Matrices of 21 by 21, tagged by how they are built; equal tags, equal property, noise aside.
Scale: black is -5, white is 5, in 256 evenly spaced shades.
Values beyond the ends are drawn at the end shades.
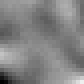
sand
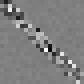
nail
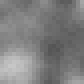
sand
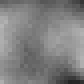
sand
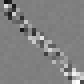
nail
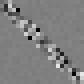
nail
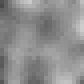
sand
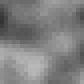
sand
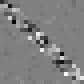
nail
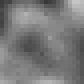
sand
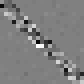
nail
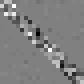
nail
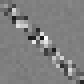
nail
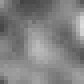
sand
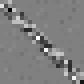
nail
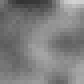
sand
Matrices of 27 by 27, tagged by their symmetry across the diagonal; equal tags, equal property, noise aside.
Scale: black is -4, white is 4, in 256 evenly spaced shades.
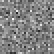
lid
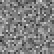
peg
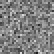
lid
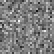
lid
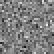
peg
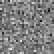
peg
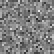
peg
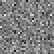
peg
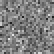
lid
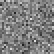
lid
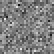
peg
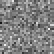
lid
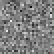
peg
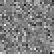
peg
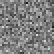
lid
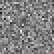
lid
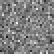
lid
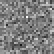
lid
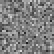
peg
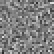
peg
